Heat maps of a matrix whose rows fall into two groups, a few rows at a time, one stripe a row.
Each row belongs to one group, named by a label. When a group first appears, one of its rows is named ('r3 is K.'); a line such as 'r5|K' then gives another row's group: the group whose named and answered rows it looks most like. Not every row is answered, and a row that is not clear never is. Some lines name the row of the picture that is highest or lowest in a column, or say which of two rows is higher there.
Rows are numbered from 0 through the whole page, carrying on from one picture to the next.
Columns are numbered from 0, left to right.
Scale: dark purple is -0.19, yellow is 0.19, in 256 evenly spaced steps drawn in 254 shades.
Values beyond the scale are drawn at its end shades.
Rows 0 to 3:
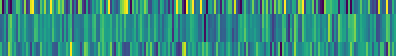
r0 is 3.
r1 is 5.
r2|5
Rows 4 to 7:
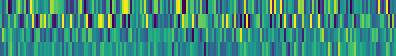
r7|5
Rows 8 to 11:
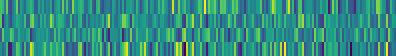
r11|3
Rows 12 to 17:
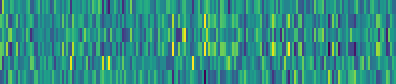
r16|3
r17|5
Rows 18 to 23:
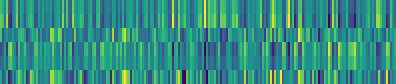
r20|3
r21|5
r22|5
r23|3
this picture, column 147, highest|21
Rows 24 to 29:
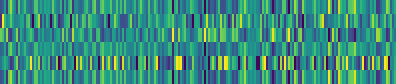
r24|5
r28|3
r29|5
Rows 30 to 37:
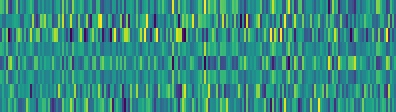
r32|3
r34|5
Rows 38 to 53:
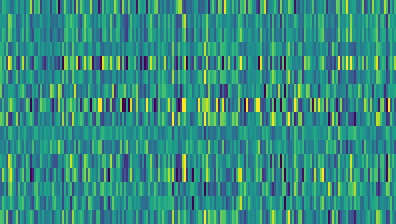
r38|3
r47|5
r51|5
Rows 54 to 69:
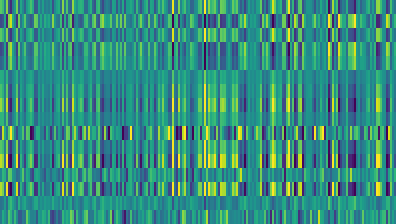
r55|5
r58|5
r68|5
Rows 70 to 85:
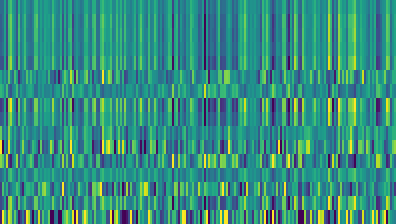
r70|5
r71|5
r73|5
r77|5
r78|5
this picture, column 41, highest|85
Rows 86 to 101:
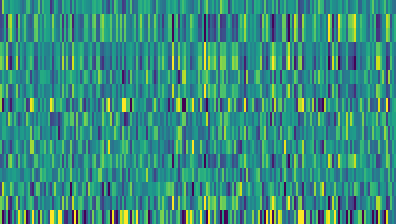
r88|5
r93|3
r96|3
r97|5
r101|3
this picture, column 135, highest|101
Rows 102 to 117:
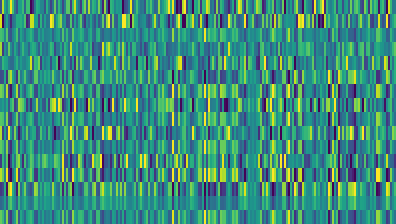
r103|3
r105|3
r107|5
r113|3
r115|5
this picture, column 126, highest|103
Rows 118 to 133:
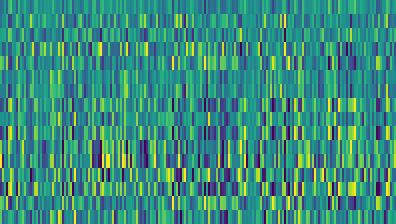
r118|5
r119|3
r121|3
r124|3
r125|5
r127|5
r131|5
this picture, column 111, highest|121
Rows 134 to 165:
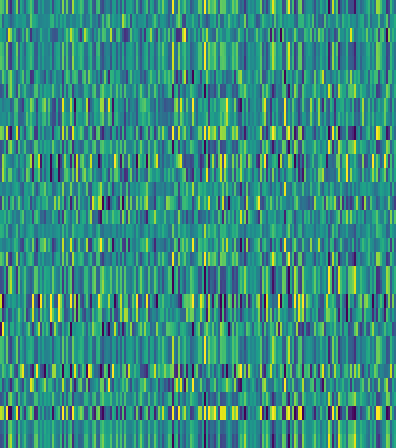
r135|3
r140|5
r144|5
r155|3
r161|3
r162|5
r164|5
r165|5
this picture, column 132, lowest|155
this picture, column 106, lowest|155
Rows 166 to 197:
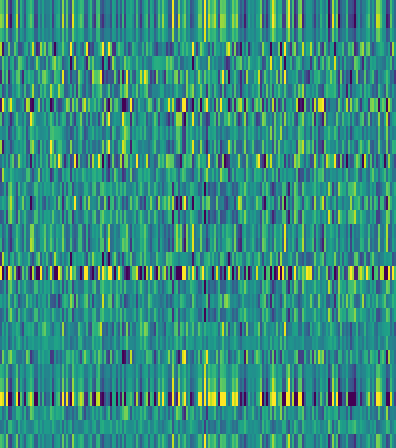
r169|3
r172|3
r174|3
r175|3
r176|3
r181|5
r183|3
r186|5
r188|5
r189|3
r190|3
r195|3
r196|5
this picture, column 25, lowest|173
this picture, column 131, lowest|194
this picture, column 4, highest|185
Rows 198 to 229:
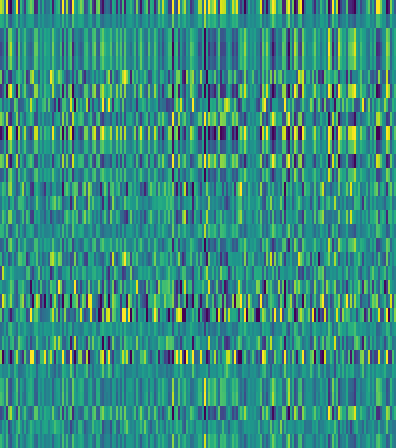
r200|5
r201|5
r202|5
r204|5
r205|3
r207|5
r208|5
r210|5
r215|5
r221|5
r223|3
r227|5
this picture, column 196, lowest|219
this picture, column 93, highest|223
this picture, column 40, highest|220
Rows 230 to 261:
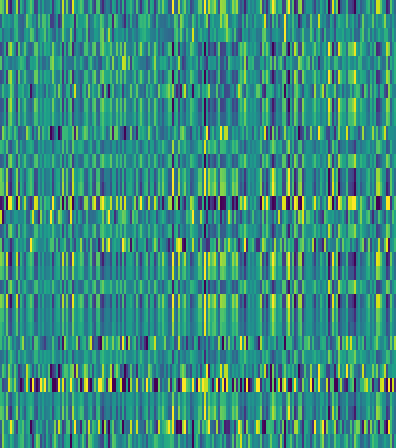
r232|3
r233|5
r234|3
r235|5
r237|5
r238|5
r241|5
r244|5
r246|5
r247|3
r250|5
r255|5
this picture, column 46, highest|244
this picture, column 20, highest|257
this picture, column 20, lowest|261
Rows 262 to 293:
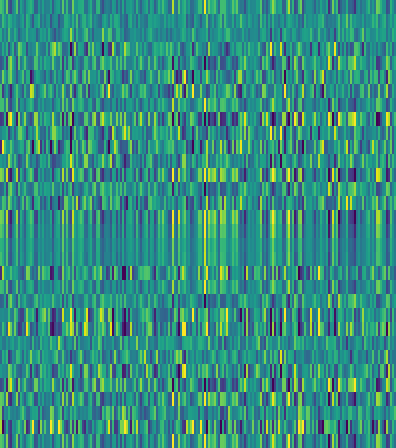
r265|3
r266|5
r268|3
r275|5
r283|5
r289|5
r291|3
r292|3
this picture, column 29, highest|292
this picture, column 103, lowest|292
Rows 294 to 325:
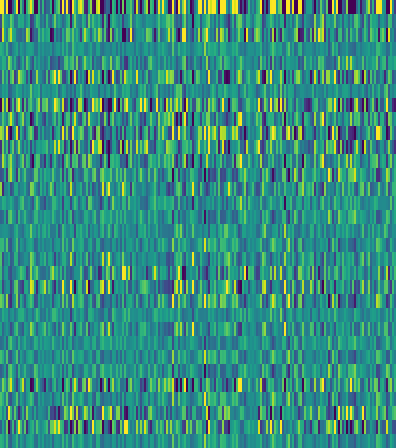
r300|3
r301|3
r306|5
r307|3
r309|5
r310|3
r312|3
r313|3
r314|3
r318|5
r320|5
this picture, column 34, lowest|294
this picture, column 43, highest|314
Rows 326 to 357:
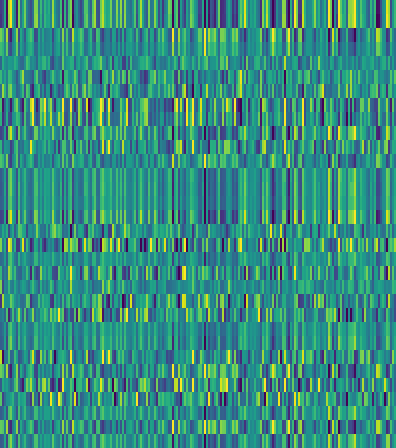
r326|5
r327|5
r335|5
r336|3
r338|5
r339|5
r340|5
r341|5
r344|5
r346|3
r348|3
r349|5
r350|5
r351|3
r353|3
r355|5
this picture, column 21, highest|353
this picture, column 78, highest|353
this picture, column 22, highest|333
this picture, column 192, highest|353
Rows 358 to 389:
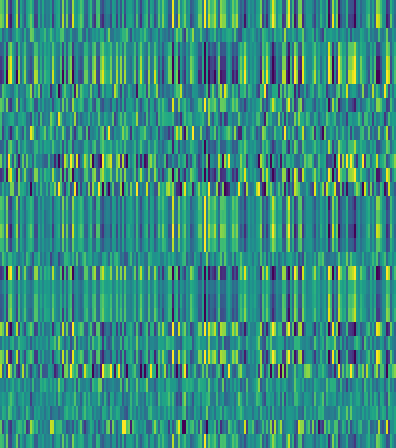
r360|3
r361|5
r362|5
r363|5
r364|3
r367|3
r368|5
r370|5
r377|5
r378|5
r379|5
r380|5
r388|3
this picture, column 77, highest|363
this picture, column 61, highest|388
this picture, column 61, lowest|371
